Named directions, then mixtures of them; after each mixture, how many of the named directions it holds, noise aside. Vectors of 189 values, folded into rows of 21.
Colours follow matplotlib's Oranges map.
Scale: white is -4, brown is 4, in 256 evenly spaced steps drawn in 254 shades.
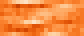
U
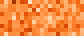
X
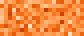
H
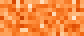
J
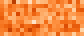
three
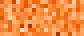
three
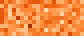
one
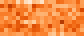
three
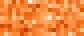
three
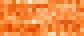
three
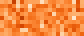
one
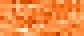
three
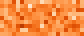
one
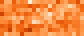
two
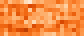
three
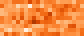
three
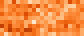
two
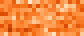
two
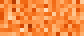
three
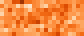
three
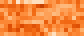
two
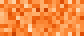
two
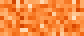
one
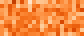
three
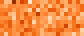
one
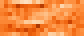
one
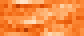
one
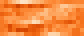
one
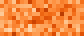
three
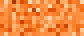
one
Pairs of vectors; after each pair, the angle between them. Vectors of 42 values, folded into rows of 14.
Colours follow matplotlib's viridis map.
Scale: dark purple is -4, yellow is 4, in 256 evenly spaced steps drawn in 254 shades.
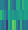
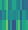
nearly opposite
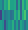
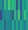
nearly parallel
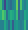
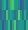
partly opposed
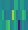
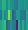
partly opposed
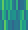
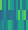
orthogonal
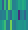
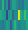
nearly opposite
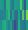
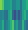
orthogonal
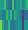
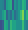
nearly opposite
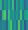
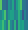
partly aligned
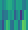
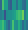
partly opposed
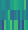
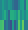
nearly opposite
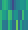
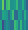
orthogonal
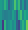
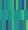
orthogonal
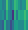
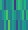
orthogonal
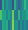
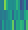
orthogonal
